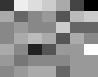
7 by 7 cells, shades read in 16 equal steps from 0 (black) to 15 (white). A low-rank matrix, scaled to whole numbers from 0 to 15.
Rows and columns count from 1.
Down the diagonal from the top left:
3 6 8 10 9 9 9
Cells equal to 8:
11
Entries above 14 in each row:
0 0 0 0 1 0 0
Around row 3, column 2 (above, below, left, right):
6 10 8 8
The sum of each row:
56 61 57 62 58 58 61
